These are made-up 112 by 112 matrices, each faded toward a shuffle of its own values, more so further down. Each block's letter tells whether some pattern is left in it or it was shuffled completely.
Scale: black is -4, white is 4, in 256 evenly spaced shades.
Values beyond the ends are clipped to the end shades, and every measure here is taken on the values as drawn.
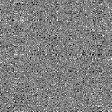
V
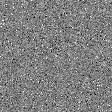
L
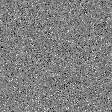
L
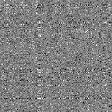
V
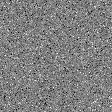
L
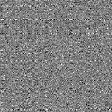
V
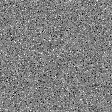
L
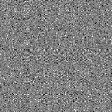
V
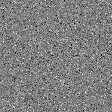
L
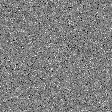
L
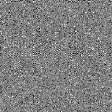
V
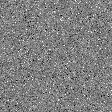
L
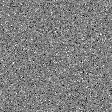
L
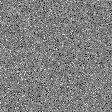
L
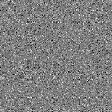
V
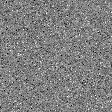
L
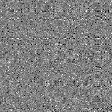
V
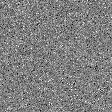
L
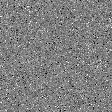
L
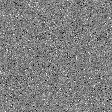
L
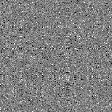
V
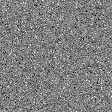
L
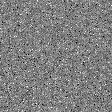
L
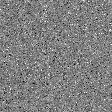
L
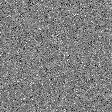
L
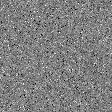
L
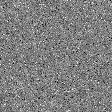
L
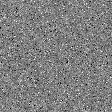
L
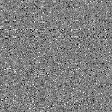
V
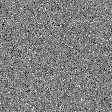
L
